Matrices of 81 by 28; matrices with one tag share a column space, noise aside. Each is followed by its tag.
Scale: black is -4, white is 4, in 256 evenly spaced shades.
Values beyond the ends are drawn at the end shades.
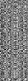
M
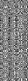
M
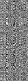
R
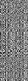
M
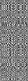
R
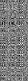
R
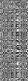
M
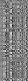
M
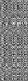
R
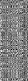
M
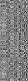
M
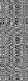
R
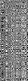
M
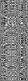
R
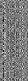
M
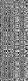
M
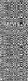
R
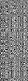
M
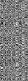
R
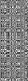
M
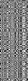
M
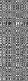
R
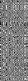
R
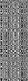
M
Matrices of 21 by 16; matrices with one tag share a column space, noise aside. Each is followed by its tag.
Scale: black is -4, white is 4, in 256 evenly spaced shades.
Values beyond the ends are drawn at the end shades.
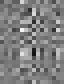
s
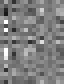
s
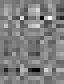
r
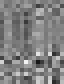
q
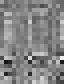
q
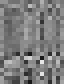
q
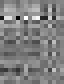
r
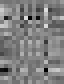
r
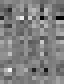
r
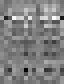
r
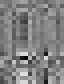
q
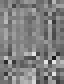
q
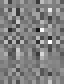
s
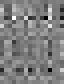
r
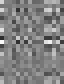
s
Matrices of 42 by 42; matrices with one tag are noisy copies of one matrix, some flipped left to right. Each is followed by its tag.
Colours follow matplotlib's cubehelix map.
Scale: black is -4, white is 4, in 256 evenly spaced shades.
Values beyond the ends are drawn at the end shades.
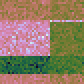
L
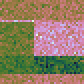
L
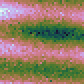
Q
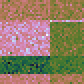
L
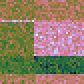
L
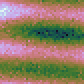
Q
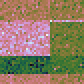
L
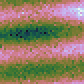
Q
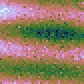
Q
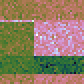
L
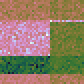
L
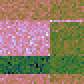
L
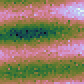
Q
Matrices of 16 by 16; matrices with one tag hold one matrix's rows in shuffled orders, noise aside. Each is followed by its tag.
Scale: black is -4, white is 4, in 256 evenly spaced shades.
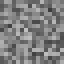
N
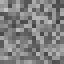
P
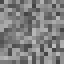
P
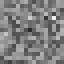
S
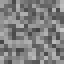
S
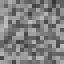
S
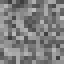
S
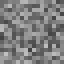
N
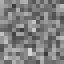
S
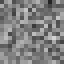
N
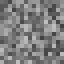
N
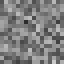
P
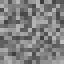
P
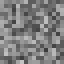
S
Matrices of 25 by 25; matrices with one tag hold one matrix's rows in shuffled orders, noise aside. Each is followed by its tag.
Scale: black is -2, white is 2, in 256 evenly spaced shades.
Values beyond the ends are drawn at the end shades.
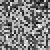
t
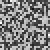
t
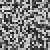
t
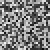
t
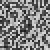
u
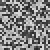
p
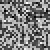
t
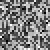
u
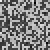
u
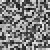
p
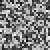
p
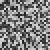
u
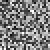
u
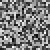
p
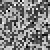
t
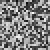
t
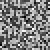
u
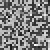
t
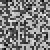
u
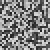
t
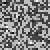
t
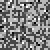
u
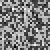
t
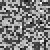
p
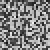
u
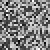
u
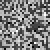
t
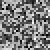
p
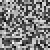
p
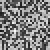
u
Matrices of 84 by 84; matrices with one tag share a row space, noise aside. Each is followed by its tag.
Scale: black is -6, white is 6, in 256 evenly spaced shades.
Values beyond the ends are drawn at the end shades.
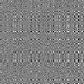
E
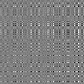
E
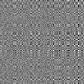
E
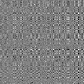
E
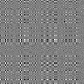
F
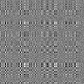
F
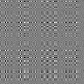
F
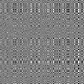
E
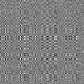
F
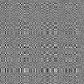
F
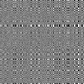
E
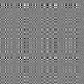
F
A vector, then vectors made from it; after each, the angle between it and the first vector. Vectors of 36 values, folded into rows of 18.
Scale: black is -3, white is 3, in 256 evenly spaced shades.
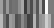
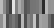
partly aligned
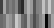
partly opposed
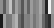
partly opposed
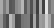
nearly parallel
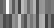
orthogonal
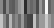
nearly parallel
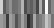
nearly parallel
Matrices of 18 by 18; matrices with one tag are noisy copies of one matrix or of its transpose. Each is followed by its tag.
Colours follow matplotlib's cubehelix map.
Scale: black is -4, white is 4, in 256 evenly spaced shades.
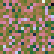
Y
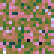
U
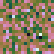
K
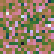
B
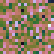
B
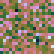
K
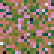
Y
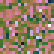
B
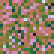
Y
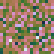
B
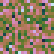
U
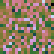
Y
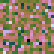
U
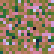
K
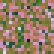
U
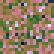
B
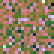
Y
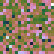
U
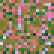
Y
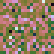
Y
